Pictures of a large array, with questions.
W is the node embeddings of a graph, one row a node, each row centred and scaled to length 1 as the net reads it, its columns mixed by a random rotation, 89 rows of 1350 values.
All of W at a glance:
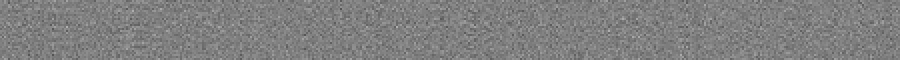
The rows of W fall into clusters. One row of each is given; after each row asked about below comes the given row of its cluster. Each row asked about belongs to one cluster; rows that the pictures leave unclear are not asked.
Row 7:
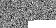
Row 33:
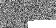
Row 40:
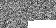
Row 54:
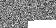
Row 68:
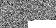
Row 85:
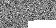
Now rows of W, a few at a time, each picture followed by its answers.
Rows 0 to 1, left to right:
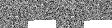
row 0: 54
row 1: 54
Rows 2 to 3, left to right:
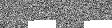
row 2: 40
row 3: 54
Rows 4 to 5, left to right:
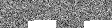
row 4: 68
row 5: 85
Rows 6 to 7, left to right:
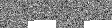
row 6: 40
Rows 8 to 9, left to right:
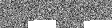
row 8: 33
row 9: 33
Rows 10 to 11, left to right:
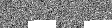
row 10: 7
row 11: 40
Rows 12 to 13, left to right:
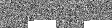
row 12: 33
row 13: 54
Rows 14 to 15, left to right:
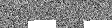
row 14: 54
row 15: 68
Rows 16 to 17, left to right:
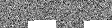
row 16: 54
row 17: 68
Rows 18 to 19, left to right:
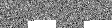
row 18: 68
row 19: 7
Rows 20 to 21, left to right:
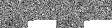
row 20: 85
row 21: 85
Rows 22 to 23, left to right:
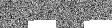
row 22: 7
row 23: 33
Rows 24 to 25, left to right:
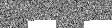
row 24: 68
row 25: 7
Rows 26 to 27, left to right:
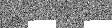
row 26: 85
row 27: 7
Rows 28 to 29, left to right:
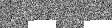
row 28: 7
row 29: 40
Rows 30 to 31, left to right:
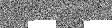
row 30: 33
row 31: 68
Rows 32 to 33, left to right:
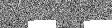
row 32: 85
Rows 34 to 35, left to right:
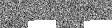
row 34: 85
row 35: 33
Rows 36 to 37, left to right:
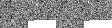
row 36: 7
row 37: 7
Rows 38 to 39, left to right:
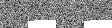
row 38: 33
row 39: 54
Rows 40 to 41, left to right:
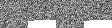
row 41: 54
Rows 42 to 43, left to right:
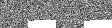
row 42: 68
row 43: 40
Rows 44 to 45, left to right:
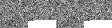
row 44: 85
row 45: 85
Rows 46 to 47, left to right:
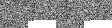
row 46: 85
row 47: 7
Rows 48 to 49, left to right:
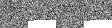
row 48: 7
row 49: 40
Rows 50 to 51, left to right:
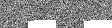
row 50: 54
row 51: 68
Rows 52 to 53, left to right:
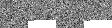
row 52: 7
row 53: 68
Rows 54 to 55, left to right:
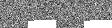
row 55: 85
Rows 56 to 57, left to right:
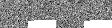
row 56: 54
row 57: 85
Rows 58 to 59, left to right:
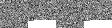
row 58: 33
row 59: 7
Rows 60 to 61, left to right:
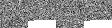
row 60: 85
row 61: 40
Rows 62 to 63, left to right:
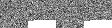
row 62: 7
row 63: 40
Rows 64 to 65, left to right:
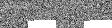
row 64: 68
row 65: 54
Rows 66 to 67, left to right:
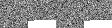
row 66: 54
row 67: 7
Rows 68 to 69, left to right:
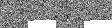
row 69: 7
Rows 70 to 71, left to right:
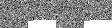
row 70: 33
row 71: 7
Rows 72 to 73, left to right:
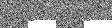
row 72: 68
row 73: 68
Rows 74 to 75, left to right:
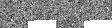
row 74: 7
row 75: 85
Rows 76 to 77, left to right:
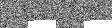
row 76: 40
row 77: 33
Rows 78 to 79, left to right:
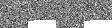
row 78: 54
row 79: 33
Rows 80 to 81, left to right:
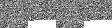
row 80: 40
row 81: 40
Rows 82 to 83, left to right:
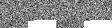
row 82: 85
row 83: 85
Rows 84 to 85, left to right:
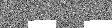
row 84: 68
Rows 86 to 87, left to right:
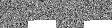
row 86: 7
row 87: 54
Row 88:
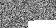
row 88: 85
